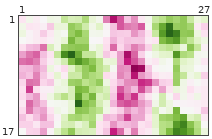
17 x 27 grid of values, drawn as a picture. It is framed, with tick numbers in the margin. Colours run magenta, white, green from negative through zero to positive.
Overall the values sit about 50% of the way up the scale. Stripes running up and down repeat 2 times from left to right. The top right is the ninth with the highest average.
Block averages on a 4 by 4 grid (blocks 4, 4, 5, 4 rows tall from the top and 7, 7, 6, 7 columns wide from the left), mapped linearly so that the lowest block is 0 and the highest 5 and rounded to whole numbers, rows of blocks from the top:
3 3 1 5 / 2 4 0 4 / 2 4 0 3 / 2 3 1 5
